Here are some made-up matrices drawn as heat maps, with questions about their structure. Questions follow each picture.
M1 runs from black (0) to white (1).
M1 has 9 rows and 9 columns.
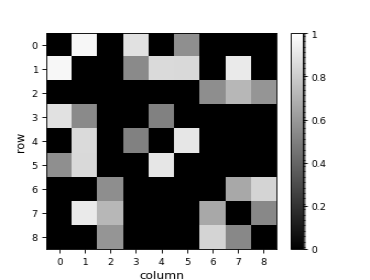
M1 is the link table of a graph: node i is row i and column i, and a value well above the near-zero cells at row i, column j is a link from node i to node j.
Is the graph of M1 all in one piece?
yes
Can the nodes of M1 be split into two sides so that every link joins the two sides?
no
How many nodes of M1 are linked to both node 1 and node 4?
2
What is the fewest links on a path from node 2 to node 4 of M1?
3
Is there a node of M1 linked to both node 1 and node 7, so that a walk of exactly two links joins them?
no
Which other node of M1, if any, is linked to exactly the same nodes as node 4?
node 0
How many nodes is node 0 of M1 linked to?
3
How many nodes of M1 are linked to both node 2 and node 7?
2
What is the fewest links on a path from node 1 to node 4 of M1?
1
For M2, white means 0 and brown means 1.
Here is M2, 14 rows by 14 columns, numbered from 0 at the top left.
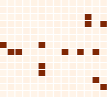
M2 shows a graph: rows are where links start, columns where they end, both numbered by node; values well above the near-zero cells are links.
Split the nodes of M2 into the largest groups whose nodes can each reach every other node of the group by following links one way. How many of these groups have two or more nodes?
0
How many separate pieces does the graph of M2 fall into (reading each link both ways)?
2
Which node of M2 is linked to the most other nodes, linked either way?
node 7
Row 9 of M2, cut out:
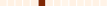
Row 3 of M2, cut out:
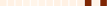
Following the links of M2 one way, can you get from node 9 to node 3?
no
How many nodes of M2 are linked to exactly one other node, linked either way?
4
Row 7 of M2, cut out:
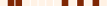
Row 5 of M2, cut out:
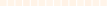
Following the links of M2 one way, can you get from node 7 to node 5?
yes
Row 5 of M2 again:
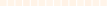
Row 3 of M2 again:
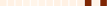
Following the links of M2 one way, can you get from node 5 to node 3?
no
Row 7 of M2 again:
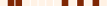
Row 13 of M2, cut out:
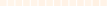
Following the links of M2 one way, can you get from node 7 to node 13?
yes
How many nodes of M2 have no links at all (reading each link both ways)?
1
